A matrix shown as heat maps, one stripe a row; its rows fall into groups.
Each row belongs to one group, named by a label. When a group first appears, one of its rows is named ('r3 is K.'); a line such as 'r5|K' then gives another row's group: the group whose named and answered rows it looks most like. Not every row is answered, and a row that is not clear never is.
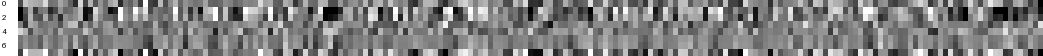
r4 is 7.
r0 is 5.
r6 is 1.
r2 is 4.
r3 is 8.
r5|1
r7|5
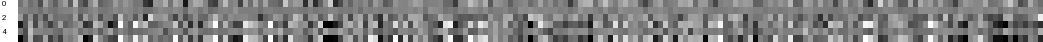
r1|1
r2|8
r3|4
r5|4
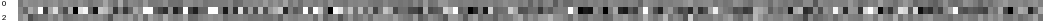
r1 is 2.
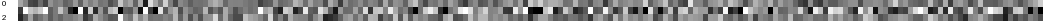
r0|8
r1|5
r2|4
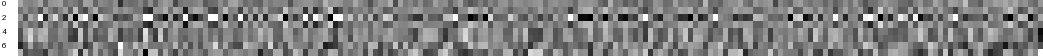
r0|7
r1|1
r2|2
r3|1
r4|5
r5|5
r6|4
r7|8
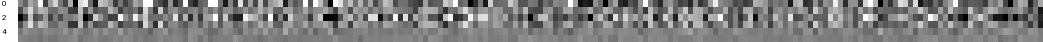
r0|2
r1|5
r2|4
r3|5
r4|1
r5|1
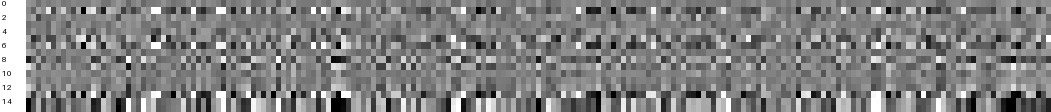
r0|7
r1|2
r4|1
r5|8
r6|2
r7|7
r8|4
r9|7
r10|1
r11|7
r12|7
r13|2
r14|4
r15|4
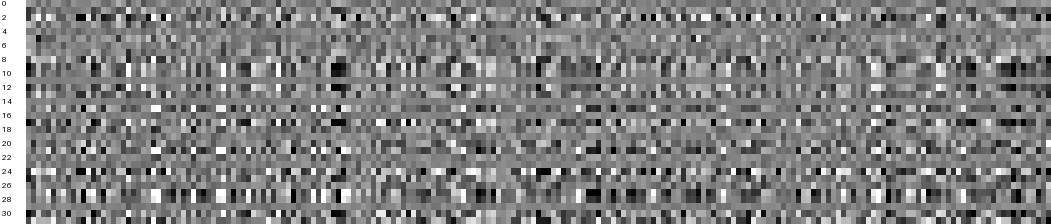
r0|7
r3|7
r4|8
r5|8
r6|7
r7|7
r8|5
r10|4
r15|2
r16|1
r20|8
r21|2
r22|1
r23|8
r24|5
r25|4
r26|8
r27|2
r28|2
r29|7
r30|4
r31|5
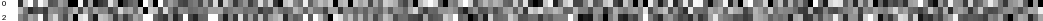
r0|5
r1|8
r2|2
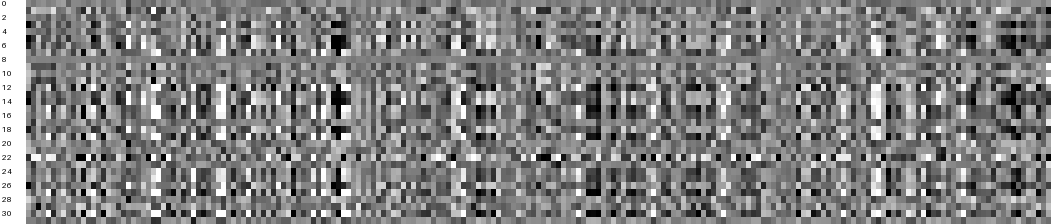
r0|7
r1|5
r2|1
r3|4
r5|4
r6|4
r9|8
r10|7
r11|8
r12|2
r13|4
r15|2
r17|8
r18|4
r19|2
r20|7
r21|7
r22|5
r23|8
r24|2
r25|2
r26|4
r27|2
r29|8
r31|1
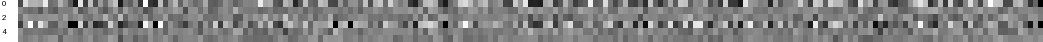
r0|5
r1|1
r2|1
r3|5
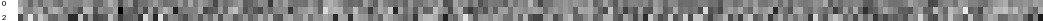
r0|7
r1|7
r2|5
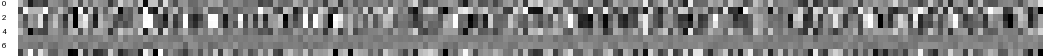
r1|5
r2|2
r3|2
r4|8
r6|1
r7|5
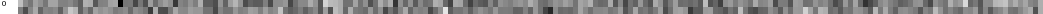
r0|7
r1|8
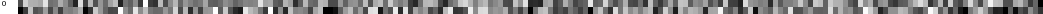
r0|5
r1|4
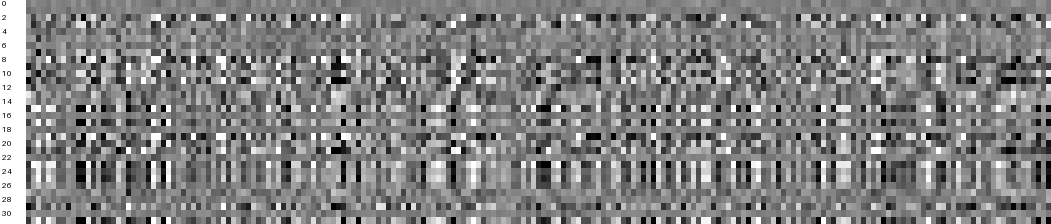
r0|1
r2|2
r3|8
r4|1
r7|8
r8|2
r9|4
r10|8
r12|8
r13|7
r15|5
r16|7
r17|5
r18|1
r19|2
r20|5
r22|1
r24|5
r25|5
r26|5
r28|8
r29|4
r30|1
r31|5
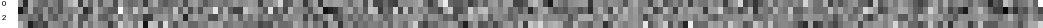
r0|8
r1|4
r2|1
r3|8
